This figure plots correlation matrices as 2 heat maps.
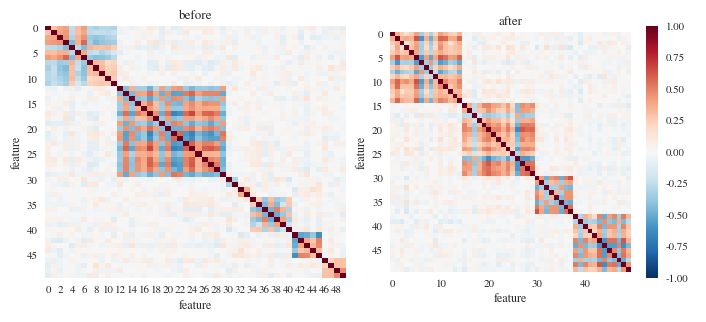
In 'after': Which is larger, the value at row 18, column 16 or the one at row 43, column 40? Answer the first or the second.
the second
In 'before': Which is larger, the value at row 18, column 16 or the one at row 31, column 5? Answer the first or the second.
the first
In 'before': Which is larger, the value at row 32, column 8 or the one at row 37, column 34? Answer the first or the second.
the second
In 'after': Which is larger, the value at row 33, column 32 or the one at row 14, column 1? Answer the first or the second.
the second
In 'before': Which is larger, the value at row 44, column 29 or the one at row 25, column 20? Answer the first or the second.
the second
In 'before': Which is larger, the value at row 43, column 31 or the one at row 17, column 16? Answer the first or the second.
the second
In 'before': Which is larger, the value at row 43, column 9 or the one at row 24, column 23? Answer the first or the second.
the second
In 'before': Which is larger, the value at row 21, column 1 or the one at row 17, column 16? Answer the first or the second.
the second
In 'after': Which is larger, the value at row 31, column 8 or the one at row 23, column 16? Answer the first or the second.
the second
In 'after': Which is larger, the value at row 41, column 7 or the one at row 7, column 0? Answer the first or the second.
the second
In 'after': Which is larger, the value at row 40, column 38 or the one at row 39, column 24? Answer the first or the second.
the first
